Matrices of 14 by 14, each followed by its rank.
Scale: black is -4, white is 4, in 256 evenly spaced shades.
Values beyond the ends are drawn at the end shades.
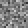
full rank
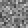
full rank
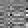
two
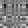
two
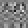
two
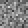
full rank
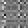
two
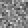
full rank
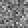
full rank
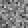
full rank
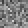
full rank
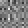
two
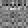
two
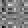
two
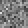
full rank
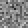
full rank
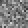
full rank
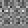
two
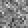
full rank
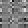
two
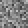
full rank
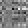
two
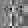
two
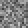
full rank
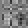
two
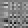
two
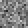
full rank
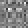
two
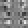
two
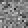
full rank
